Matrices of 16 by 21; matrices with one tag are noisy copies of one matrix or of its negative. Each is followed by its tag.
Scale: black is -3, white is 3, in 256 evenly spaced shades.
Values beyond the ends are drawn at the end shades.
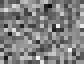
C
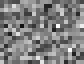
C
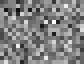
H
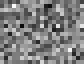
C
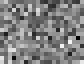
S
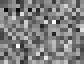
H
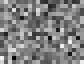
S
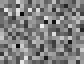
H
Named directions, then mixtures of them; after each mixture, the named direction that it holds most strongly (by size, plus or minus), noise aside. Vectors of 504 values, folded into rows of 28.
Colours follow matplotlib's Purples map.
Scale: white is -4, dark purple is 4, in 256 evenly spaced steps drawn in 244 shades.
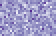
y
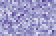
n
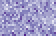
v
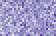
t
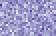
y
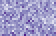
v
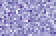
y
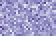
y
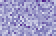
t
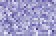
n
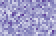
n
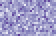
n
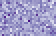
y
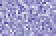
y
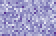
v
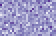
y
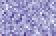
v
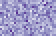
y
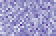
t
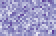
n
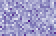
v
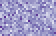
y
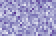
n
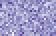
y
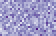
t
